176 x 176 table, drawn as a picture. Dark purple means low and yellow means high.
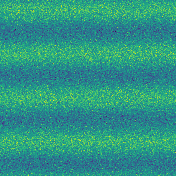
Overall the values sit about 50% of the way up the scale. No overall slope runs across the table. No seam splits the table. No row or column stands out. Horizontal stripes repeat 4 times down the table.
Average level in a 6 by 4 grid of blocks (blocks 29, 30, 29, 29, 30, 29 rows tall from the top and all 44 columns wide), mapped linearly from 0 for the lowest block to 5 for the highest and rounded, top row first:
5 5 5 5 | 3 3 3 3 | 0 0 0 0 | 5 5 5 5 | 3 3 3 3 | 0 0 0 0
